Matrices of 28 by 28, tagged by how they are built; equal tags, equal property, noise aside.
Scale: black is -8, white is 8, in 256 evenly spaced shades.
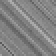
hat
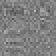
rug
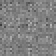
rug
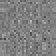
rug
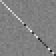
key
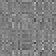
rug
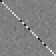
key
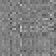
rug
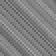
hat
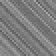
hat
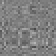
rug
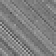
hat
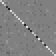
key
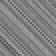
hat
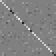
key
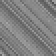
hat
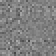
rug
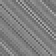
hat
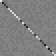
key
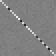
key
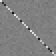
key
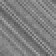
hat
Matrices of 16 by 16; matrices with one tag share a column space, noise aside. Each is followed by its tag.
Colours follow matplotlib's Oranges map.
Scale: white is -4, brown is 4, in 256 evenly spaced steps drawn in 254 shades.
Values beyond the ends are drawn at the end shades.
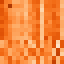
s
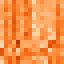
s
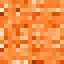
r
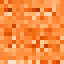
r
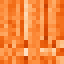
s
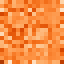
r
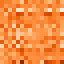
r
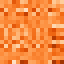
r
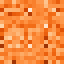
r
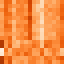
s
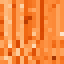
s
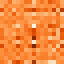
r
